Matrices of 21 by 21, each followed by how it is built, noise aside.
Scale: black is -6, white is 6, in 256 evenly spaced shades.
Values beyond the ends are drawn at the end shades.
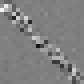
banded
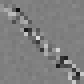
banded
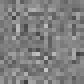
low rank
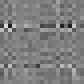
low rank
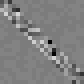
banded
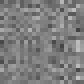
low rank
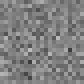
low rank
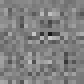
low rank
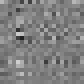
low rank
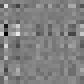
low rank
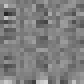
low rank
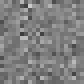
low rank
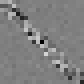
banded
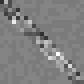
banded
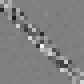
banded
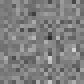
low rank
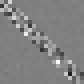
banded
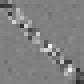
banded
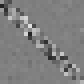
banded
